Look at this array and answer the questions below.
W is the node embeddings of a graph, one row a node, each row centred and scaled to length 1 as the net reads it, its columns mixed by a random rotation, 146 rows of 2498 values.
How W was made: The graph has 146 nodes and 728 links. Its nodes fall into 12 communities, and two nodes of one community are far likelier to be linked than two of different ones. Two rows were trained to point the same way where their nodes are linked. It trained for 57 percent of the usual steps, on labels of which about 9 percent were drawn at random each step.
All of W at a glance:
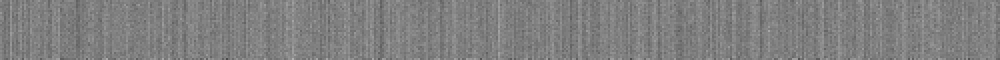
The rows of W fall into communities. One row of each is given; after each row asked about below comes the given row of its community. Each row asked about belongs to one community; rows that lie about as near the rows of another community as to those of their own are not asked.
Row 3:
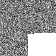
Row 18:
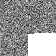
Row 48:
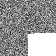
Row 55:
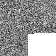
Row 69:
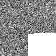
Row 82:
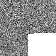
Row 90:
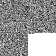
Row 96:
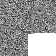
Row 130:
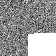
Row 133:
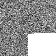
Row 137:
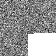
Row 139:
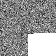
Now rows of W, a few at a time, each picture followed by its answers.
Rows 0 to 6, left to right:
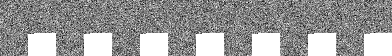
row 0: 3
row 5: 130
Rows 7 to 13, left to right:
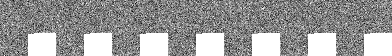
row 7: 90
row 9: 55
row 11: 82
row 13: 133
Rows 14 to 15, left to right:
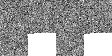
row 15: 130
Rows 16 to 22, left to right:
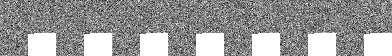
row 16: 3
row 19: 130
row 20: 55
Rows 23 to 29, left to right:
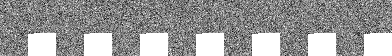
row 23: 55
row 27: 69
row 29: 55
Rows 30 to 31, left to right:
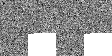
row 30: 18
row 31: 96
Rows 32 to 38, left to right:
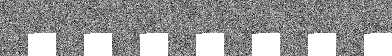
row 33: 137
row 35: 90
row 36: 55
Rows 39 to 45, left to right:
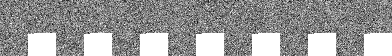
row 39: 48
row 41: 3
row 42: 139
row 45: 133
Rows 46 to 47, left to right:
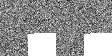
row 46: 82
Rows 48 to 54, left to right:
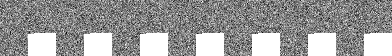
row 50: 69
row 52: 55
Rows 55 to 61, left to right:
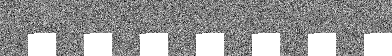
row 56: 139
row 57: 3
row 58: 137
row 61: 69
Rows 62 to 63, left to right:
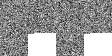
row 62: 18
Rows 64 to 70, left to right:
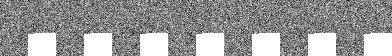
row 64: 90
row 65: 133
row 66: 18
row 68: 48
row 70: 55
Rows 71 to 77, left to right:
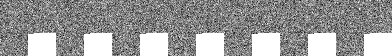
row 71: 69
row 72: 130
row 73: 139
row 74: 96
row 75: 48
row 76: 18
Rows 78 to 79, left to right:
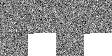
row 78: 139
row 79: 139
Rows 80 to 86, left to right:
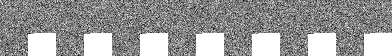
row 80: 82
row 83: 137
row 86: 69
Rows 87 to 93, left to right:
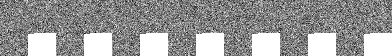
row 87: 130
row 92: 133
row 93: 3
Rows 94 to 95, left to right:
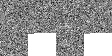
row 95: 137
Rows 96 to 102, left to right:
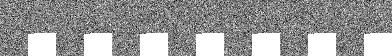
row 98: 139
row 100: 130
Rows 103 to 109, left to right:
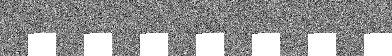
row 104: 55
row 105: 96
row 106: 96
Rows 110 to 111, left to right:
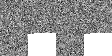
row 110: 3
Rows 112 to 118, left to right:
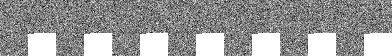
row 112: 139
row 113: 130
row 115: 48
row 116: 3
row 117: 133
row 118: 69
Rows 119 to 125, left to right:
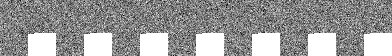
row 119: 96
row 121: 48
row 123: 96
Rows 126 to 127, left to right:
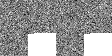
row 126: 3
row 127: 133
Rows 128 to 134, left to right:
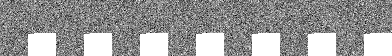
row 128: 18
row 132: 3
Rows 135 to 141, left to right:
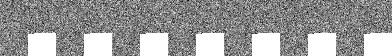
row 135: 90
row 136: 48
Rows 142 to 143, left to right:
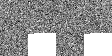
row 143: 69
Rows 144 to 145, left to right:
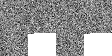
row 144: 139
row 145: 55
